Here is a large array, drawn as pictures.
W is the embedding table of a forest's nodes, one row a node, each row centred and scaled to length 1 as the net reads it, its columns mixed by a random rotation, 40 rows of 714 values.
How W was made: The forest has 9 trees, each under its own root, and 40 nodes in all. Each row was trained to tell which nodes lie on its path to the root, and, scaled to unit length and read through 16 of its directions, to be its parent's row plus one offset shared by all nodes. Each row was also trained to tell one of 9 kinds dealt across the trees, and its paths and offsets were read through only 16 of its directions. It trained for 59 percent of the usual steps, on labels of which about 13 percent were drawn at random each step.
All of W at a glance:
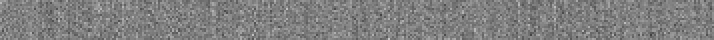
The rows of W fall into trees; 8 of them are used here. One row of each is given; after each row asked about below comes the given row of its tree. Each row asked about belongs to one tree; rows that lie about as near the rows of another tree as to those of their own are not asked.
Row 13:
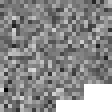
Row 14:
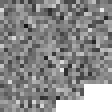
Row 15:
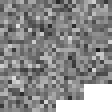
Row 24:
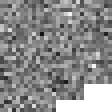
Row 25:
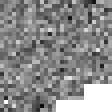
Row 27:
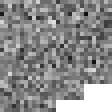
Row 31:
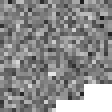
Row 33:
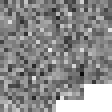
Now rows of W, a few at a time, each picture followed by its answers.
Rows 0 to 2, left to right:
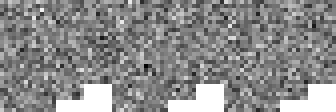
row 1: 33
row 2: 13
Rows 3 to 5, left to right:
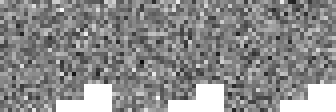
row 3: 25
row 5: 25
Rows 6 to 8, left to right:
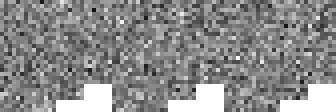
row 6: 24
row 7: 33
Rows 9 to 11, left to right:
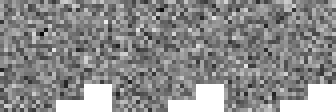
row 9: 24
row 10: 25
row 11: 13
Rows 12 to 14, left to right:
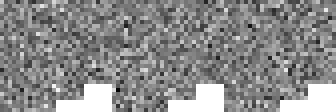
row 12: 14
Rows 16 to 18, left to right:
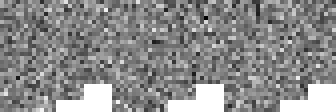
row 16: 15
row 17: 33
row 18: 14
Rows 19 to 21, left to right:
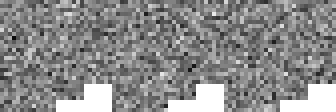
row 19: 24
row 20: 14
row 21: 13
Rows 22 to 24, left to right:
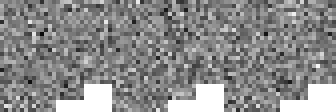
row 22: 24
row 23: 33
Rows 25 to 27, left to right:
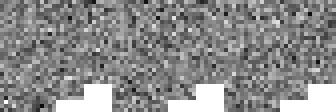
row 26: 25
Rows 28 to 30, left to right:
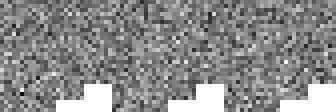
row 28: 13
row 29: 14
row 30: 14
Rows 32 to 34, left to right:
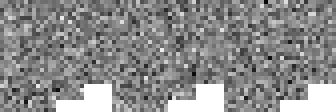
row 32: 27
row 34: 24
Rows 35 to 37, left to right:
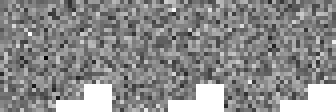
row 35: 27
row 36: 25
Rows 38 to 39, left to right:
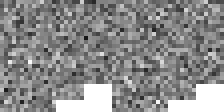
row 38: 33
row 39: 15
